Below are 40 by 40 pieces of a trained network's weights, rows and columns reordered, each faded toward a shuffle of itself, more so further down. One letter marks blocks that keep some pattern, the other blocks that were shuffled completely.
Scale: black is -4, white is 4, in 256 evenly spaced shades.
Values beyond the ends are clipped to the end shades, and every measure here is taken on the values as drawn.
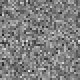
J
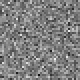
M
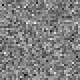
M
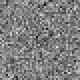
M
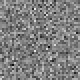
J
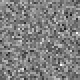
J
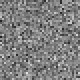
M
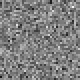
M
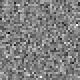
J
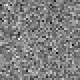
J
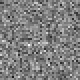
J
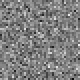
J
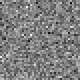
M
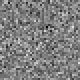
M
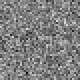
M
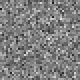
M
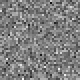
M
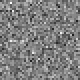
M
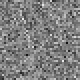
J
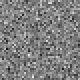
M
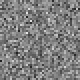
M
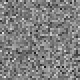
M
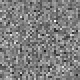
J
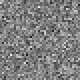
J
